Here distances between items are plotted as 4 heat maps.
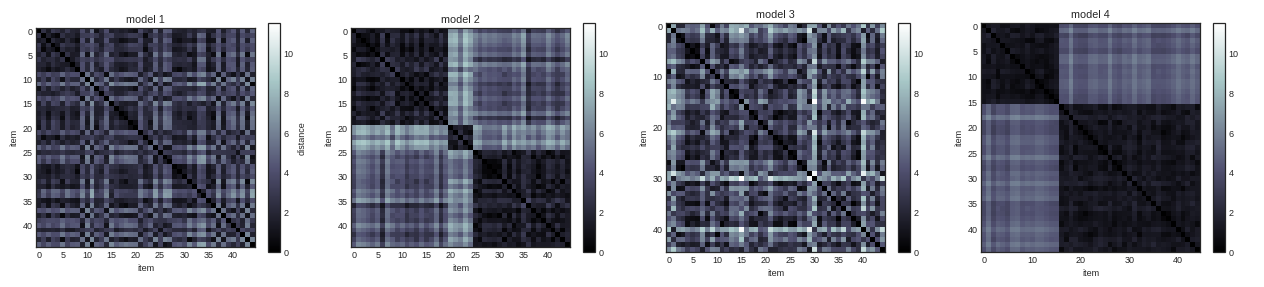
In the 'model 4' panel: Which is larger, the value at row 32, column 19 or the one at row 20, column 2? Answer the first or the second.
the second
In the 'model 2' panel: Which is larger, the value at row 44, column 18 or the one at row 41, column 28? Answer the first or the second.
the first
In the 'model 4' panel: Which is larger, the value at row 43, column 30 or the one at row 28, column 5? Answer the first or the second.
the second
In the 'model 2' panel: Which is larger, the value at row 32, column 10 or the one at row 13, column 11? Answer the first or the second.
the first
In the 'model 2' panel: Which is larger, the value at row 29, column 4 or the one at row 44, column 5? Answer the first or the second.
the second
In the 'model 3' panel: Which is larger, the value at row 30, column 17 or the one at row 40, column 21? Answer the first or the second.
the second
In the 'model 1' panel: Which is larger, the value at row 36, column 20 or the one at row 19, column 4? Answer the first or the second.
the second
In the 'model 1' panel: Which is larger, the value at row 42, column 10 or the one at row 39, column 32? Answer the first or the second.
the first
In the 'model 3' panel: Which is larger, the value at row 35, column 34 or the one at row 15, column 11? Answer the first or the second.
the second
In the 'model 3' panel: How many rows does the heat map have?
45
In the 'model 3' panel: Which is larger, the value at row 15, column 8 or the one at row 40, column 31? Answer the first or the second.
the second
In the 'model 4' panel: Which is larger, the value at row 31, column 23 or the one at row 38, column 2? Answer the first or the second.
the second
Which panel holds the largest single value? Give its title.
model 3
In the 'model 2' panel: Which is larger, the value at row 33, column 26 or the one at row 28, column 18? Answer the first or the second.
the second
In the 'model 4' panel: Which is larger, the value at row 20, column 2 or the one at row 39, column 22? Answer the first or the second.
the first
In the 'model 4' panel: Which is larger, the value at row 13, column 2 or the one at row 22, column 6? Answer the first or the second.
the second
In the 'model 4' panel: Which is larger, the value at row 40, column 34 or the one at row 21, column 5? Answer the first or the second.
the second
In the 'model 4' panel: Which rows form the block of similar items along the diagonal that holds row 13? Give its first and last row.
0 to 15
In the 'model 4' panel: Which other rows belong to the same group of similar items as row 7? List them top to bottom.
0, 1, 2, 3, 4, 5, 6, 8, 9, 10, 11, 12, 13, 14, 15
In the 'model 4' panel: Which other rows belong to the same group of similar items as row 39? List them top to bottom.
16, 17, 18, 19, 20, 21, 22, 23, 24, 25, 26, 27, 28, 29, 30, 31, 32, 33, 34, 35, 36, 37, 38, 40, 41, 42, 43, 44
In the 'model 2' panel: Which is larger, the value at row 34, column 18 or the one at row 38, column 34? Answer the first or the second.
the first
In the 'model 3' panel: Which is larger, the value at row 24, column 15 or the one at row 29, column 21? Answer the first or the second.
the first
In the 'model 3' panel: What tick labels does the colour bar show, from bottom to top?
0, 2, 4, 6, 8, 10
